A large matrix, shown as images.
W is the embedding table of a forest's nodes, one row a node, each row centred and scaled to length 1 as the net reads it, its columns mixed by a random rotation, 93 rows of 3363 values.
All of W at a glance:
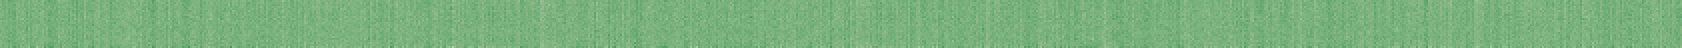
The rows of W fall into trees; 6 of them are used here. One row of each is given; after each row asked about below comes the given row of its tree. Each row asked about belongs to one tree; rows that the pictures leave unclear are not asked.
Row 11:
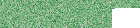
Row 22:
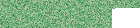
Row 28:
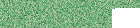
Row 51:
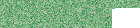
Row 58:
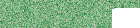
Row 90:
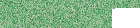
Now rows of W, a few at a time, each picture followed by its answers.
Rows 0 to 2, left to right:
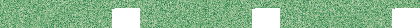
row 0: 11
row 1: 51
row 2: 90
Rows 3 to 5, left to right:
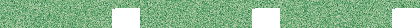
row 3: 90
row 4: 28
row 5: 58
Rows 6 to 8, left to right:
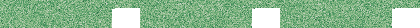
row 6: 11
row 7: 90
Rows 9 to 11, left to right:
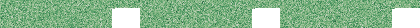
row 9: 90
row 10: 28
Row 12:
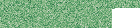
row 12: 11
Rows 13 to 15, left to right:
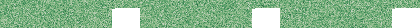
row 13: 51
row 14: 58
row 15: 90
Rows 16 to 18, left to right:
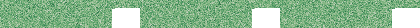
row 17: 11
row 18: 51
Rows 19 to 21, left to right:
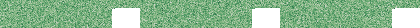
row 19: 28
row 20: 51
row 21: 90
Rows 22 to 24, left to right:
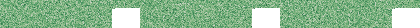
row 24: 28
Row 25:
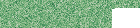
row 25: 11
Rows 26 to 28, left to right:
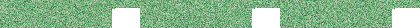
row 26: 22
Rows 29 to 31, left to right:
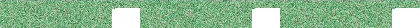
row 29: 28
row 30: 11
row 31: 22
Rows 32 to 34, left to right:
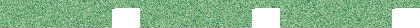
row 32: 11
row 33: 11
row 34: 51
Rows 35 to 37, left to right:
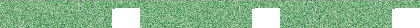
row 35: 90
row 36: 28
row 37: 28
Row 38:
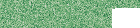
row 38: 90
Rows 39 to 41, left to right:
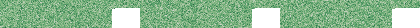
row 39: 28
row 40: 11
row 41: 22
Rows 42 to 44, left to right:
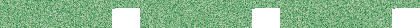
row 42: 28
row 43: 11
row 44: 90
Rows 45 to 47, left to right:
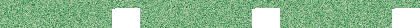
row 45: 51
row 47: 11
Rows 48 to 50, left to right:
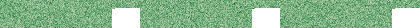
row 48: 90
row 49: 11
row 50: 22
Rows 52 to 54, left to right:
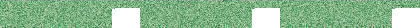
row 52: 28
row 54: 58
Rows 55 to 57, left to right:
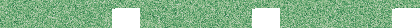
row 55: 22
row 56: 90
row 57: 28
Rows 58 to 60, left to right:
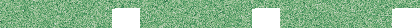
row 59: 22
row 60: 90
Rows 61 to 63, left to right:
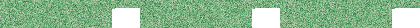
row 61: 22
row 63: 51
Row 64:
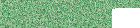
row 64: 28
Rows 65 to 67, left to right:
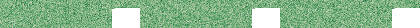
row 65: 51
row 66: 90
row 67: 11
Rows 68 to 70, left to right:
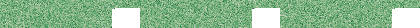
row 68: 90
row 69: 11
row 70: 28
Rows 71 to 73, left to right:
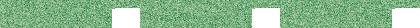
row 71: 51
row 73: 51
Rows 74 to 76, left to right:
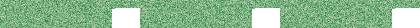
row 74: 58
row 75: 22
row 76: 22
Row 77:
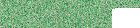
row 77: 28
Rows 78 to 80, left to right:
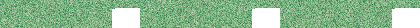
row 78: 51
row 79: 28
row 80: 11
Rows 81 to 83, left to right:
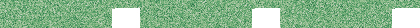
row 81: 90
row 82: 11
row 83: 51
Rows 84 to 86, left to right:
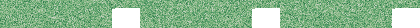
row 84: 22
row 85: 90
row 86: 90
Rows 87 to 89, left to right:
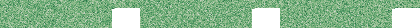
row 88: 11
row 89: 28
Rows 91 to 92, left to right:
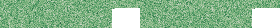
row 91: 11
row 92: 90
